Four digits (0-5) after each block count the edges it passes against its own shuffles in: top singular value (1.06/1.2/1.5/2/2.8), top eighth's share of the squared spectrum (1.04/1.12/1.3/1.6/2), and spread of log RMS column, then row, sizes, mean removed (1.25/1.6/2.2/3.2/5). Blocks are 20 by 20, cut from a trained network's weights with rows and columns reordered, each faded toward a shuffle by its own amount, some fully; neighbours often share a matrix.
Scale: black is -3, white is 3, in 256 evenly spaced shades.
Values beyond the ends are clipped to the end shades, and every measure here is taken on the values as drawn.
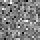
0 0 0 0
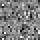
1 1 0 1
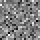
0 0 0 0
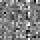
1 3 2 0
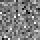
0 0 0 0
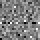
2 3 0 1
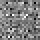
2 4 0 2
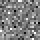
1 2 0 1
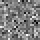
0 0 0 0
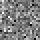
0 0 0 0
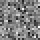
0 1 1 0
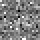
0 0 1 0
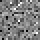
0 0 0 0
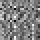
3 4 2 1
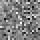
2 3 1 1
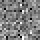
2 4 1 1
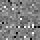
2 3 0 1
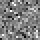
0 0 0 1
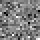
0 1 0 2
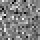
0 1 0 0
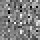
2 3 2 0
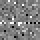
2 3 0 0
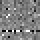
3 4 0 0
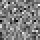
1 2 0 0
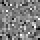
0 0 0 1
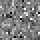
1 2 0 1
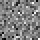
1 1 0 0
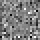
2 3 1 0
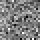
0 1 0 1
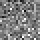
0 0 1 0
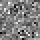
0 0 1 0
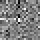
2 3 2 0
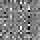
3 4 2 0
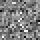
0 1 0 1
